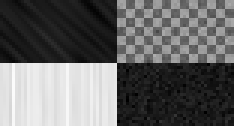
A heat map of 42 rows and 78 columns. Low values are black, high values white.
It is made of 2 by 2 panels. Panel 1,1: very low, slanting down to the right, faint in contrast. Panel 1,2: middling, checkered, strong in contrast. Panel 2,1: very high, streaked downward, faint in contrast. Panel 2,2: very low, fine-grained, faint in contrast.
